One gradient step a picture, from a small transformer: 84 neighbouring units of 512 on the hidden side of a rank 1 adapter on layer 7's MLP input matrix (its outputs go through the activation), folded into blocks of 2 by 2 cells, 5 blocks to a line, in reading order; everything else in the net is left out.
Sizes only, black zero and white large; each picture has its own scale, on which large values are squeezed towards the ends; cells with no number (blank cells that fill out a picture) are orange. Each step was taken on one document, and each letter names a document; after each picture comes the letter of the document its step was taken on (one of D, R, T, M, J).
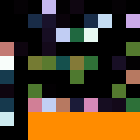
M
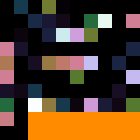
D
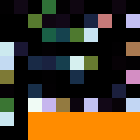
M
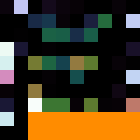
M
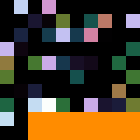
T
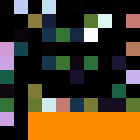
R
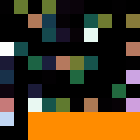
M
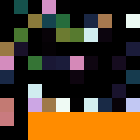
T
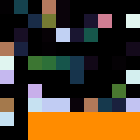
D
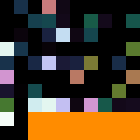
D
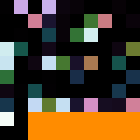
R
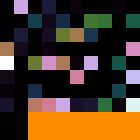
R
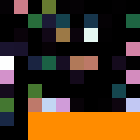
R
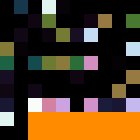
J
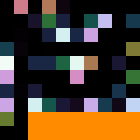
D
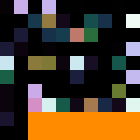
R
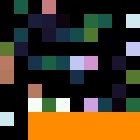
T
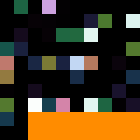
T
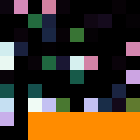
J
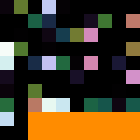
J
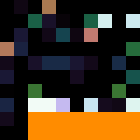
T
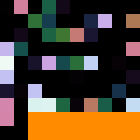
J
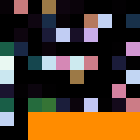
D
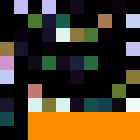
R
